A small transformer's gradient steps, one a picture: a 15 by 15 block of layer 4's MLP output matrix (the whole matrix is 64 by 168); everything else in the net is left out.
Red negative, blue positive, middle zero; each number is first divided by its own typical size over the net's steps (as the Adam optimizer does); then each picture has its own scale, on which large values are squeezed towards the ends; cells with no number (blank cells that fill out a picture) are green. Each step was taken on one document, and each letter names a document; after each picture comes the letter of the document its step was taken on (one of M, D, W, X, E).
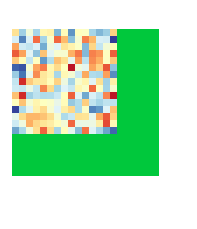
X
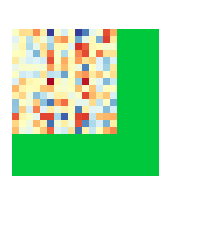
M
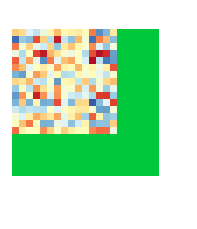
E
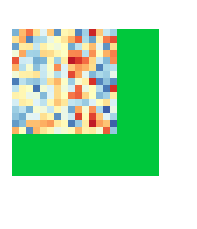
E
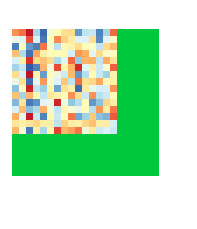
E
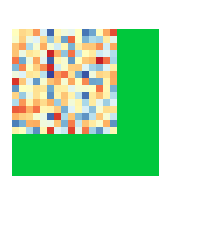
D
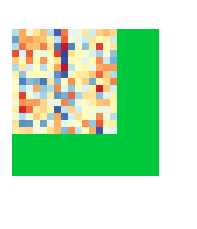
D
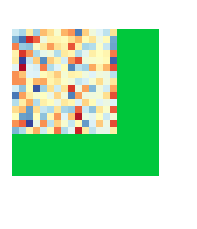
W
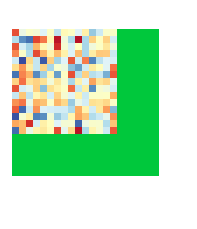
W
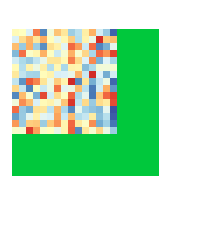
E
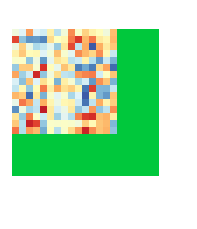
E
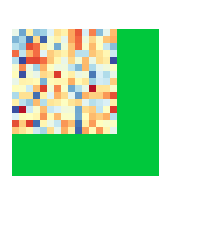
W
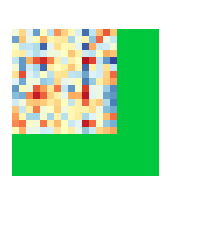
X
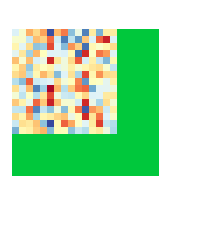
M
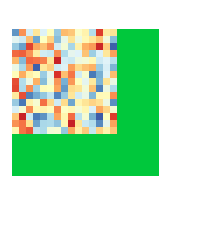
D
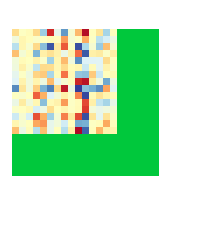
M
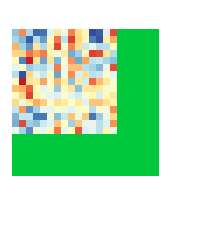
W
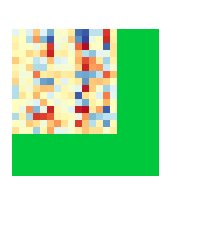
M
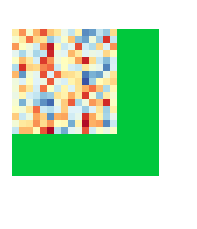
M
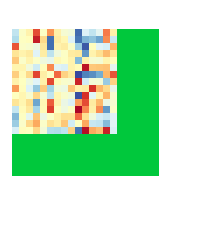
M
